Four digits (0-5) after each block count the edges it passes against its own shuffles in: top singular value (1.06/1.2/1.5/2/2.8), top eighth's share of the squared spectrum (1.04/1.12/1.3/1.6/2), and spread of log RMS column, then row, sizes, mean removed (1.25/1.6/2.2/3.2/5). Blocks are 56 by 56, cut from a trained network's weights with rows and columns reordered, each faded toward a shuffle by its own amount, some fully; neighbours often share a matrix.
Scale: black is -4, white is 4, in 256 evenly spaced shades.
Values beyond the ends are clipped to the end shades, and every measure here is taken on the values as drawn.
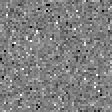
0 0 0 0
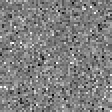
0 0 0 0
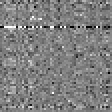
4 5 1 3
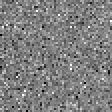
0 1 0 0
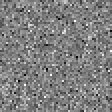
1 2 0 0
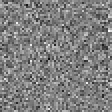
3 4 2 1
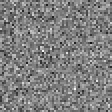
2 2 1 0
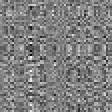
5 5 4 2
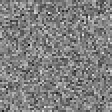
2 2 0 0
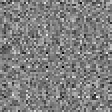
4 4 2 2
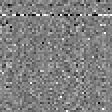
3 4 0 2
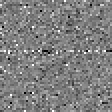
2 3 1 1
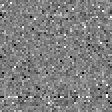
2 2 0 1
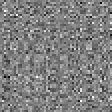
3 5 3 3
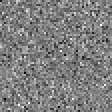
1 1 0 0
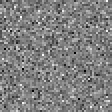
2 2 1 0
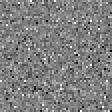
0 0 0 0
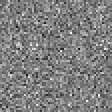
3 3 1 1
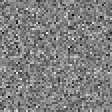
3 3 1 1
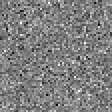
2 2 0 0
